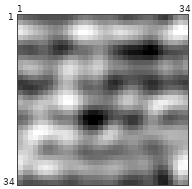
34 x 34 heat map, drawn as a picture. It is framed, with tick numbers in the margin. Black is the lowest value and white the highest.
Lone odd cells: none. Ninth with the lowest average: centre. Stripes: horizontal, repeating 5 times.
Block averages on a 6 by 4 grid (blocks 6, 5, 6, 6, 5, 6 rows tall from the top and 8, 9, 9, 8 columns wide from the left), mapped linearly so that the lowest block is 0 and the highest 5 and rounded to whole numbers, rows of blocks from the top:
3434 | 2300 | 1411 | 4113 | 5333 | 4222
